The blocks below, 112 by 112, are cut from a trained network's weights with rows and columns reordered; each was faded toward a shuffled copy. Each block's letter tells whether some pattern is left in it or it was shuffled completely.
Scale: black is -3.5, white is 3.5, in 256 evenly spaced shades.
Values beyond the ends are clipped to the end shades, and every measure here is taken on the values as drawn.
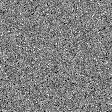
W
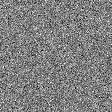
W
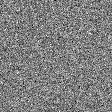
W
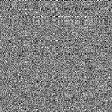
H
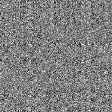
H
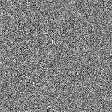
H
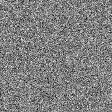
W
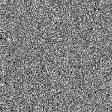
H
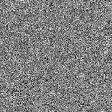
H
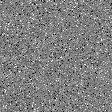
W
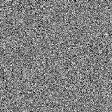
H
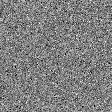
W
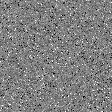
W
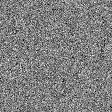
W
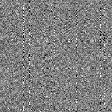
H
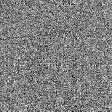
H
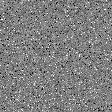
W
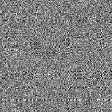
H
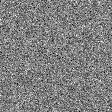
W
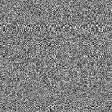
H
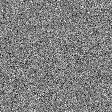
W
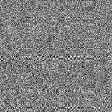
H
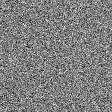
W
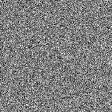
H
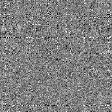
H
